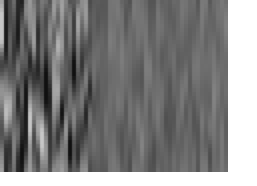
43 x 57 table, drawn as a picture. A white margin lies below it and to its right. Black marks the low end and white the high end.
Mirror symmetry: none. Grain: streaks running down. Seam: vertical, 40% of the way across, the right part calmer. Histogram: heavy tails on both sides.
